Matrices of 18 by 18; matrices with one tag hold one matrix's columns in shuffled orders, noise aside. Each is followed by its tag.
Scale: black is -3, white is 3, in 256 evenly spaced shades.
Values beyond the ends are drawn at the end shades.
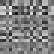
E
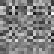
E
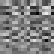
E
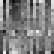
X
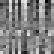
X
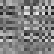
E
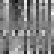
X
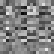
E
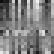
X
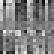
X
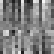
X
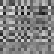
E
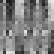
X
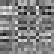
E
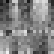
X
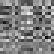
E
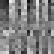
X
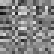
E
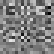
E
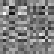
E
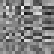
E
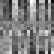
X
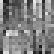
X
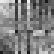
X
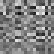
E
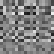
E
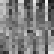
X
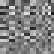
E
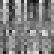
X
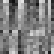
X
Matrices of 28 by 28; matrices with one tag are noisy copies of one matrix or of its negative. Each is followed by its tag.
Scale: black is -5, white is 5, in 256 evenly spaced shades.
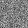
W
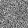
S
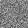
S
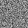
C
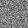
C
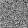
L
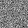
W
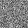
W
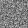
L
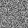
C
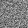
L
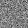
C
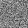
L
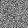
S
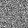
C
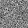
S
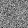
S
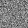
C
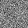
S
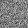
L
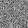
W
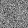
S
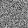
L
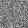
W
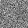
S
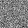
W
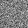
L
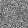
S
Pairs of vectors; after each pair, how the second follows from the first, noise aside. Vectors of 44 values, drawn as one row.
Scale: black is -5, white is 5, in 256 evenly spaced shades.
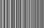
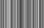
shuffled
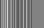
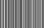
shuffled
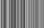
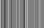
partly zeroed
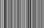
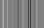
partly zeroed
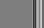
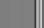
partly zeroed
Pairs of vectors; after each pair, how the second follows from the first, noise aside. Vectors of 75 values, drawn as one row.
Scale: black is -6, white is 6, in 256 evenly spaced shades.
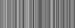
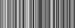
scaled up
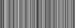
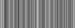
negated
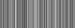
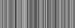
negated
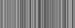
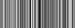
scaled up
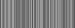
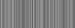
shrunk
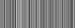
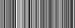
scaled up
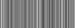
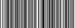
scaled up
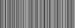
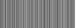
shrunk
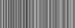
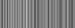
negated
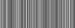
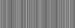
shrunk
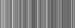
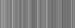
shrunk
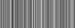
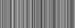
negated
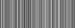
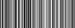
scaled up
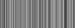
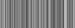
negated
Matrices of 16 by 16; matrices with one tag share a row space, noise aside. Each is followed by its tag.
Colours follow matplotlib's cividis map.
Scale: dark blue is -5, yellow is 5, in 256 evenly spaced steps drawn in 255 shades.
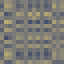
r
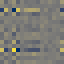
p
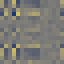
p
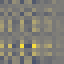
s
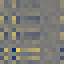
p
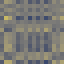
r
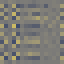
p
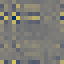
p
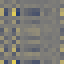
p
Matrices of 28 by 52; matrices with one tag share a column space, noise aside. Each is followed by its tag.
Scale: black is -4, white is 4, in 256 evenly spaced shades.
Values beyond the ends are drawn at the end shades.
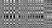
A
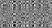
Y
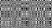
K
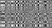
Y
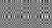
A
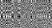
A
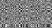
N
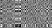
N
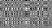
K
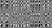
Y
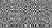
N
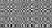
N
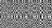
A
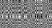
A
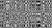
Y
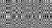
A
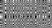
A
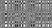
Y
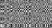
N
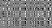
K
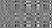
Y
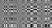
N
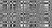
Y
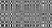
Y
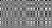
K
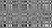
Y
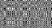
K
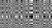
A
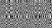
A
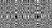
A
